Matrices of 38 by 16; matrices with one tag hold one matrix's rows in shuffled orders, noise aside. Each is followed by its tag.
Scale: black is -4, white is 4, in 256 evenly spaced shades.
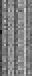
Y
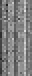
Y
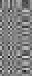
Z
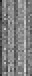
Y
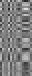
Z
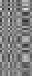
Z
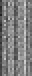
Y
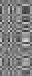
Z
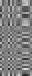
Z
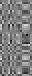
Z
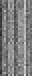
Y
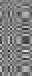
Z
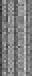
Y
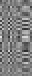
Z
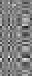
Z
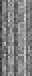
Y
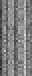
Y
